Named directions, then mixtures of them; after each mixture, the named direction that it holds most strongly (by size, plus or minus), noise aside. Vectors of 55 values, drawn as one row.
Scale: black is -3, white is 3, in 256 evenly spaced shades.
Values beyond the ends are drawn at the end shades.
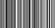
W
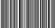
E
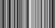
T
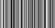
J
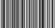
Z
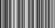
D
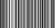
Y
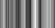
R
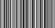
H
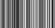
Z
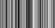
R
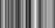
R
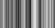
R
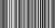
Y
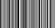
E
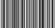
Z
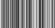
Z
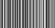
J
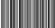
E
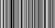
J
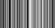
T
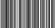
E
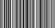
H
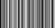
D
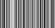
Y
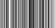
T
